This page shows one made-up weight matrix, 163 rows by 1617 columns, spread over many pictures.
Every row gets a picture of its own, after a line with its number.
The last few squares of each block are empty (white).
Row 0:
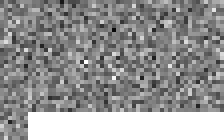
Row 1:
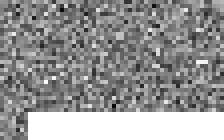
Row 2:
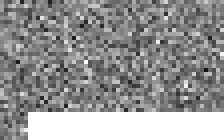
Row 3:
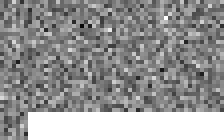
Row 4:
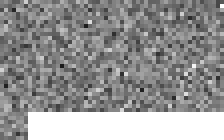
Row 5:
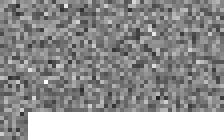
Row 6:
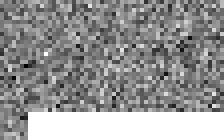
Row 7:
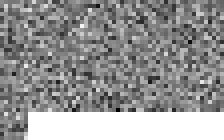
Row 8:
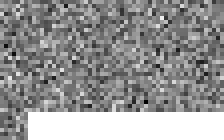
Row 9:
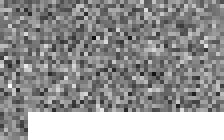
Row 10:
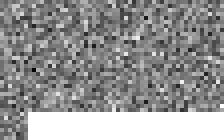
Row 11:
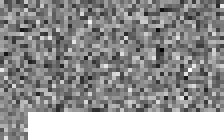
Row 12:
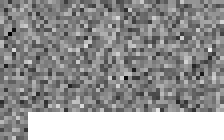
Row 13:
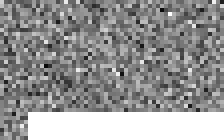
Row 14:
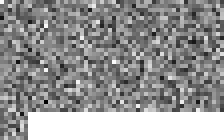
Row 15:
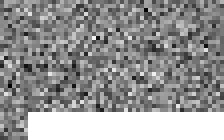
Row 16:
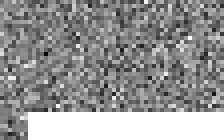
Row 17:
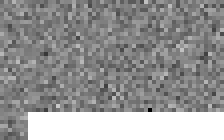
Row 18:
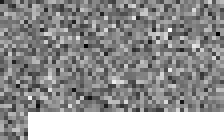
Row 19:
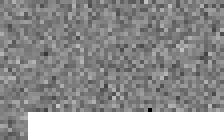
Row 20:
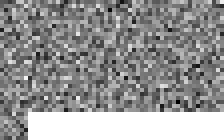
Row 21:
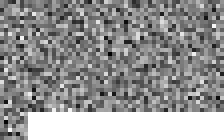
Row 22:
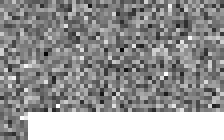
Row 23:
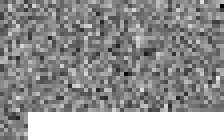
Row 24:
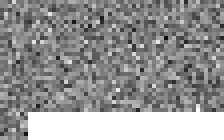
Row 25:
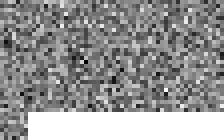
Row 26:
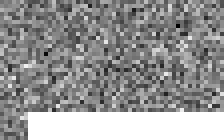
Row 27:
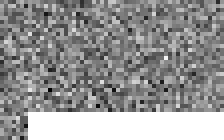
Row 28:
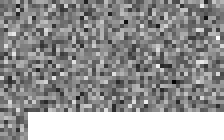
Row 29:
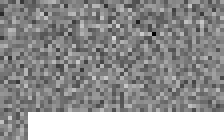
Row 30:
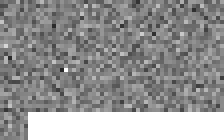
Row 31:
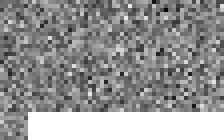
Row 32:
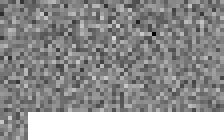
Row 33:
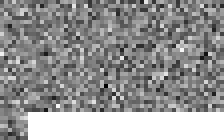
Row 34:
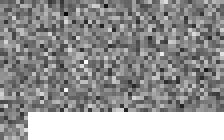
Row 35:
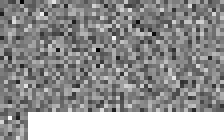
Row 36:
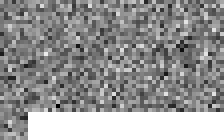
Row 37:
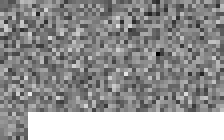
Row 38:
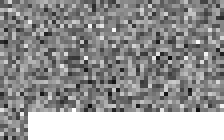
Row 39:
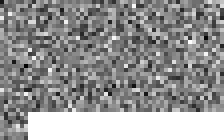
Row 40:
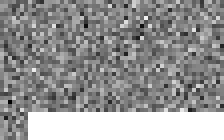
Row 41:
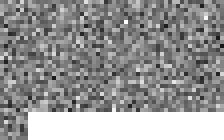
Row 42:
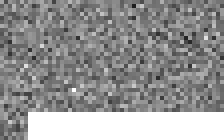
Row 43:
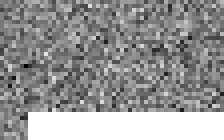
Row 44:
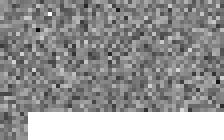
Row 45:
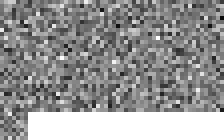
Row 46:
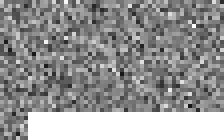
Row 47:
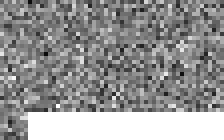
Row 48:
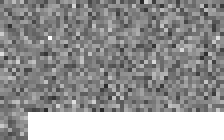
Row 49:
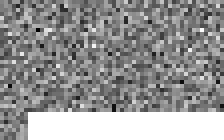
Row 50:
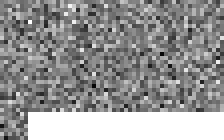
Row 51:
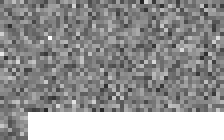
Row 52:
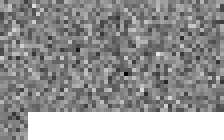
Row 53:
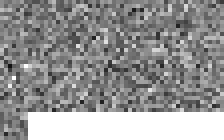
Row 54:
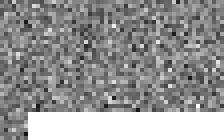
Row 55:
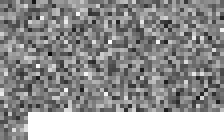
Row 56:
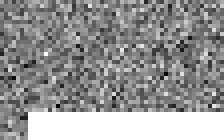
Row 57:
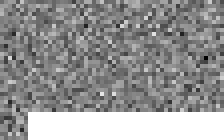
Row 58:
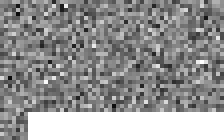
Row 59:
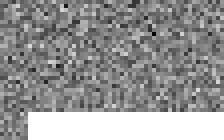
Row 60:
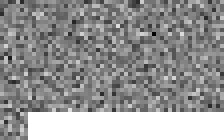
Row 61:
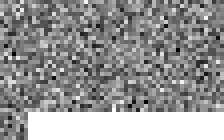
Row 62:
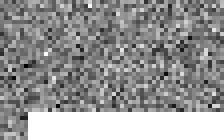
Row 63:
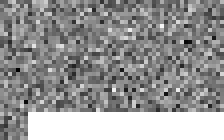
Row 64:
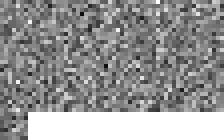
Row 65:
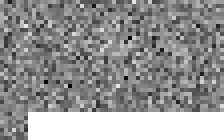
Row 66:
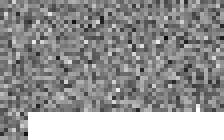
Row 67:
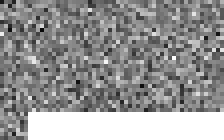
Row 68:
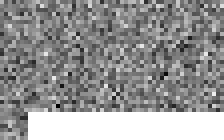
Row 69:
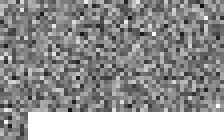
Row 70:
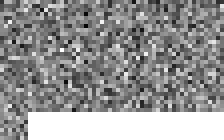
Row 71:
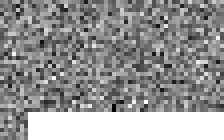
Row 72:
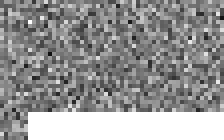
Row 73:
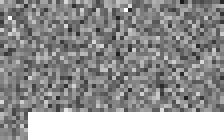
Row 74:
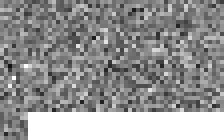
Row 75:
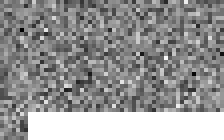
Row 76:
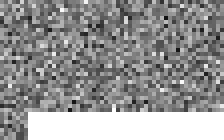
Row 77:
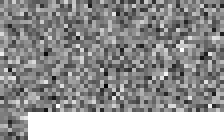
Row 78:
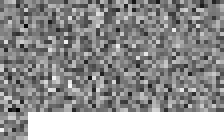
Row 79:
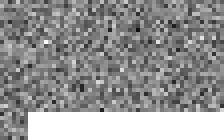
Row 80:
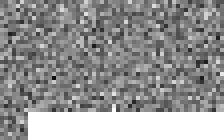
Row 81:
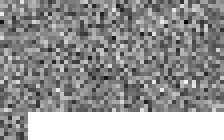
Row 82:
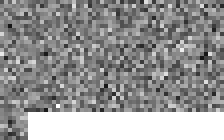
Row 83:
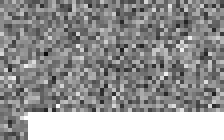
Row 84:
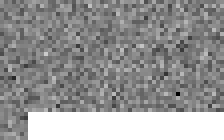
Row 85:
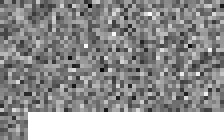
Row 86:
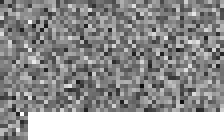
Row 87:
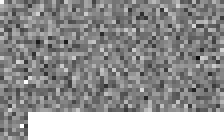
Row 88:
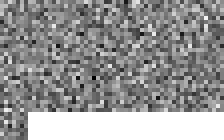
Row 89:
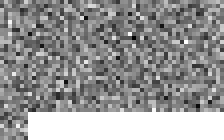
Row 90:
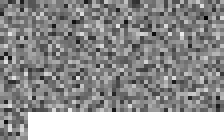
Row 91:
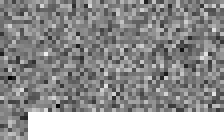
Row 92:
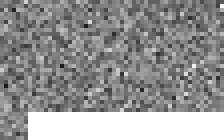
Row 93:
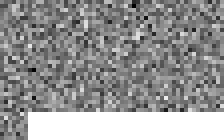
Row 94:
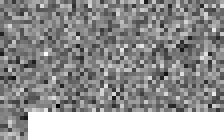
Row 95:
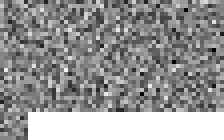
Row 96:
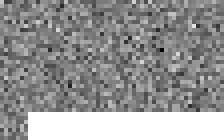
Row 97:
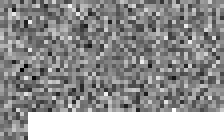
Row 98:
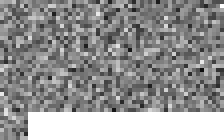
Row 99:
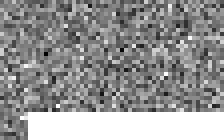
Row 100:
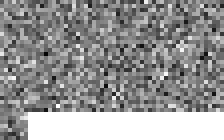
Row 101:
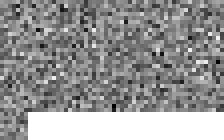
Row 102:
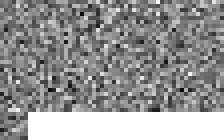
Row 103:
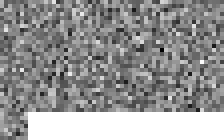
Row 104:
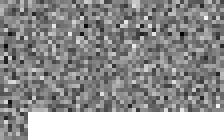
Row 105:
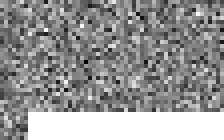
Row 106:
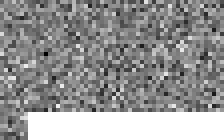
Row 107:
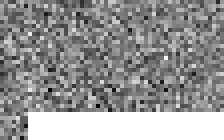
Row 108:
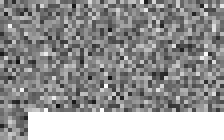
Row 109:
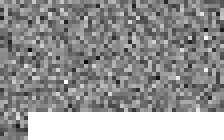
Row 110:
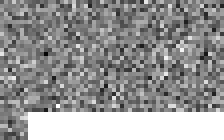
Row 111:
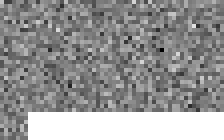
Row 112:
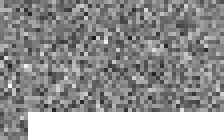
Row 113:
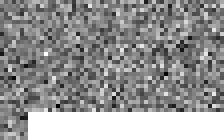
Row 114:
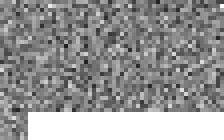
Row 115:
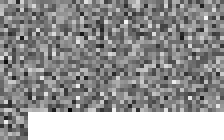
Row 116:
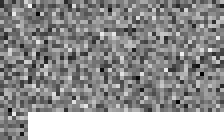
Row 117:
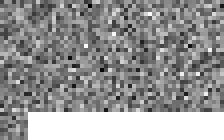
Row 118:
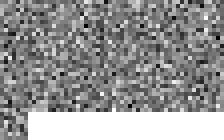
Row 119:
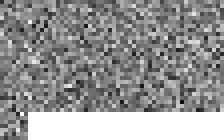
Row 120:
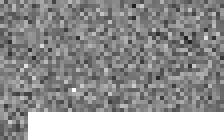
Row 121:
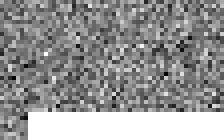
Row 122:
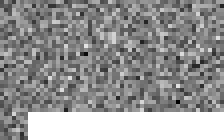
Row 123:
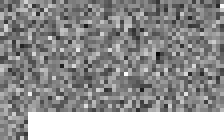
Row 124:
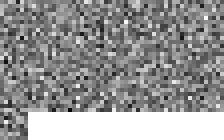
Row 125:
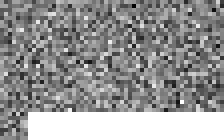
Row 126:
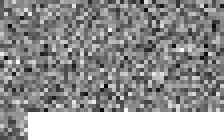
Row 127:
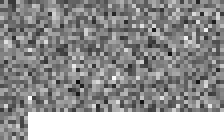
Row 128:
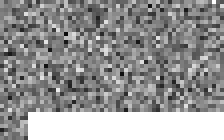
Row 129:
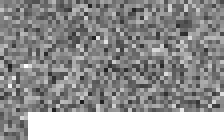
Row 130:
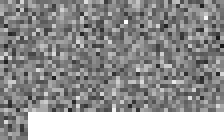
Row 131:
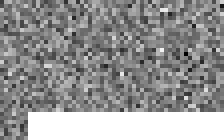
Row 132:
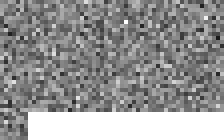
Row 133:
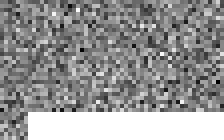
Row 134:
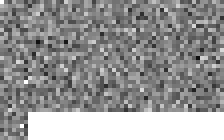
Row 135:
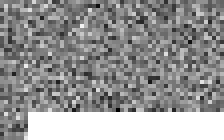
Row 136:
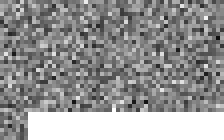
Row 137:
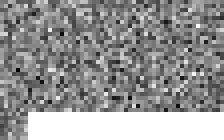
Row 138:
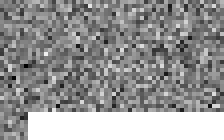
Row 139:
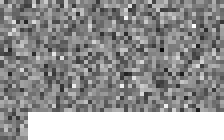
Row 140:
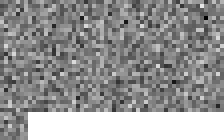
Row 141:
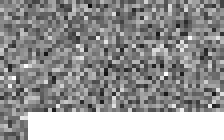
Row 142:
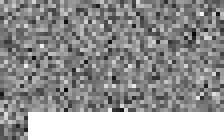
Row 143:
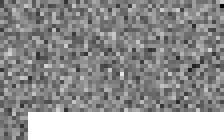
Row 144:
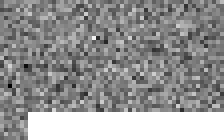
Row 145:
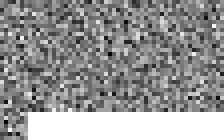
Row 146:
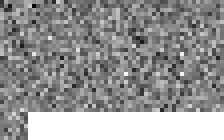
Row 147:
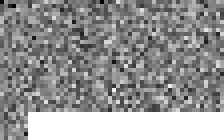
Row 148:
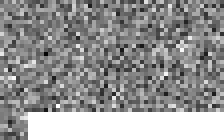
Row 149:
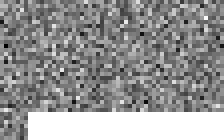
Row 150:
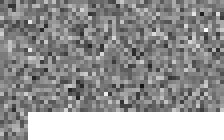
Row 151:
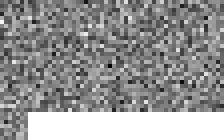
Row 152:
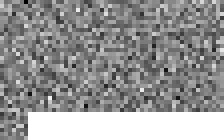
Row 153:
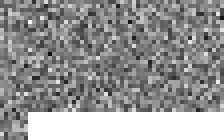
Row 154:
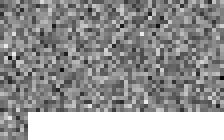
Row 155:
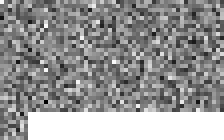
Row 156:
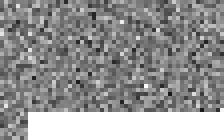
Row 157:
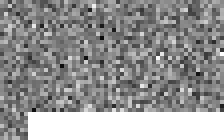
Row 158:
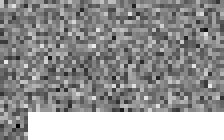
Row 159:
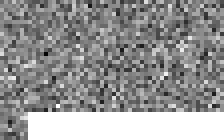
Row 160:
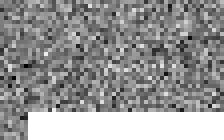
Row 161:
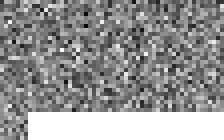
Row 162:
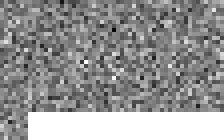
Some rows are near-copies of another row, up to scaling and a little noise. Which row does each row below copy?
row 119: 86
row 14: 155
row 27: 107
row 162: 0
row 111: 96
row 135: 7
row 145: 21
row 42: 120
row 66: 24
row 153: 72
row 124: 115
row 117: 85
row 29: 32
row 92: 4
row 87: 134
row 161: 70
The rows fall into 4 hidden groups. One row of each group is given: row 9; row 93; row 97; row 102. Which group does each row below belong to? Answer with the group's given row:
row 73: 102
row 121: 9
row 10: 93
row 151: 93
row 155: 97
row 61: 93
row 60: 93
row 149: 93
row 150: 97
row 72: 97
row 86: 97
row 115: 93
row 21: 93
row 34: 97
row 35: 93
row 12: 102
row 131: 102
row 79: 97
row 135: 97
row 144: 9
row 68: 9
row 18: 97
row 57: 93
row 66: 97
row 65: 102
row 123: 102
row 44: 93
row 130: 93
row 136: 93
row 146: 102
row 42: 97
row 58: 93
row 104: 93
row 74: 9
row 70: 102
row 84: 9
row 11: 102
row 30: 93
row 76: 93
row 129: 9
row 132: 93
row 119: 97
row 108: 9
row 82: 9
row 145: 93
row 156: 97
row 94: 9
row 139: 102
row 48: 9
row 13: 102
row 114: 102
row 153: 97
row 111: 102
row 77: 9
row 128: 102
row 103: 102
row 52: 102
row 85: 102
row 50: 97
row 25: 97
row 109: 97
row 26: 9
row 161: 102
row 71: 93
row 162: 97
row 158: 97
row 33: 9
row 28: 93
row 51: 9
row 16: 9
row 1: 93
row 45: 102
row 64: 102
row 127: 97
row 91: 9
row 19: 9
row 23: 102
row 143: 102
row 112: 9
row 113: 9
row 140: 93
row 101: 93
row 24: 97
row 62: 9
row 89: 97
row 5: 93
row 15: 9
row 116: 102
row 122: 102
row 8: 93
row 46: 102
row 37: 102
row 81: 93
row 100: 9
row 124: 93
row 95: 102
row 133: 97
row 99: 9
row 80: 93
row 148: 9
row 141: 9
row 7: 97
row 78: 102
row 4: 102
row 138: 9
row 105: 97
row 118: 93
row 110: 9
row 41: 93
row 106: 9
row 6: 9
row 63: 97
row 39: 97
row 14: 97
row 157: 97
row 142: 97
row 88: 93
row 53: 9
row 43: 9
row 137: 97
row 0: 97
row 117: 102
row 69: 93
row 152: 102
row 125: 97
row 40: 93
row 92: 102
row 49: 93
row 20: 102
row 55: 97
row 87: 102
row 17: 9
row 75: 97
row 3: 97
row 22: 9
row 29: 93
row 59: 93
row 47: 9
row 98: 102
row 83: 9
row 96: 102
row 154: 93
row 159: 9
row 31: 102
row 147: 97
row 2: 97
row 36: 9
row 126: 9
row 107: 97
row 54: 97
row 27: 97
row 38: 97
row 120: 97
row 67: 97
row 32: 93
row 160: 9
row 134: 102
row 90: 93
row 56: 9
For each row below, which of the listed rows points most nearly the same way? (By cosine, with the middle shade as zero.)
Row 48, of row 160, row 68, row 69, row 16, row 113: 16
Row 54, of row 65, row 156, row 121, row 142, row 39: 39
